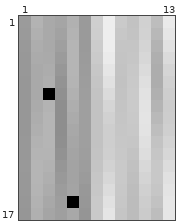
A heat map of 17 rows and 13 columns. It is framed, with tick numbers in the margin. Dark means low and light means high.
Overall the values sit about 70% of the way up the scale. There is an overall slope up to the right. The top left is the smoothest part. There are two isolated cells, each far lower than the cells round it.
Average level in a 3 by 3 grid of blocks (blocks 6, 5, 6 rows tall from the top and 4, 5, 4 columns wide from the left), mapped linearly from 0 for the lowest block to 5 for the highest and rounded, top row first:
145 / 035 / 135
